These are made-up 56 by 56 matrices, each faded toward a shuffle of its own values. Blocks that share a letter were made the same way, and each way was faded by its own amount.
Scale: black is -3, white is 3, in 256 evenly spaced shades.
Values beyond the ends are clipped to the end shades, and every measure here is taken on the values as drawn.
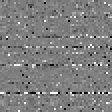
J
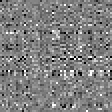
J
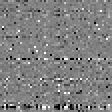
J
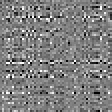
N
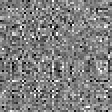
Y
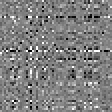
N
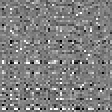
N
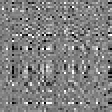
N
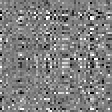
N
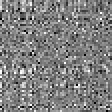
Y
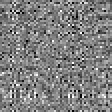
Y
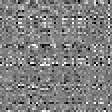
N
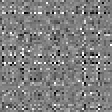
N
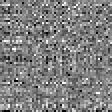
Y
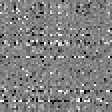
J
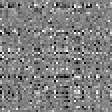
J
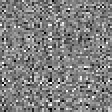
Y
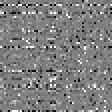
J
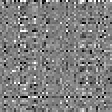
N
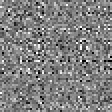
Y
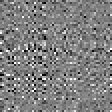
N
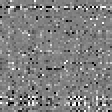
J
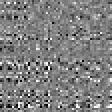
N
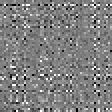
N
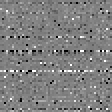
J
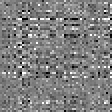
N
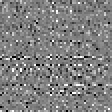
J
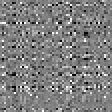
N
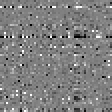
J
